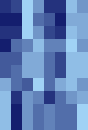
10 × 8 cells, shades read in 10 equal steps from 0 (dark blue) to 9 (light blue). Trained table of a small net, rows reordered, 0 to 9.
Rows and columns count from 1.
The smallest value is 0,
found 6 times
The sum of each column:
39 19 67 60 34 30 70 73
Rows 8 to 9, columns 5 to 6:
1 4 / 5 4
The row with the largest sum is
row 7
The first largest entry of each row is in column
3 3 3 7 7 7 4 1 8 8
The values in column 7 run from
4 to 9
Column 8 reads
6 7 7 6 8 8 6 7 9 9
